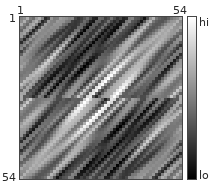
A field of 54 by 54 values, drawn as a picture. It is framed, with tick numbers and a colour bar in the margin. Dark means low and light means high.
Ninth with the highest average: centre. Grain: diagonal, up to the right. Odd rows or columns: none. Slope: none. Symmetry: a half turn. Roughest part: centre.
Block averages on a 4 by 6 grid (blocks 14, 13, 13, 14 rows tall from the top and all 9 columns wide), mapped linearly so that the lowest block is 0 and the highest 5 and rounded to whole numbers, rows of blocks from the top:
3 2 0 1 3 3 | 3 1 2 5 3 3 | 3 3 5 2 1 3 | 3 3 1 0 2 3
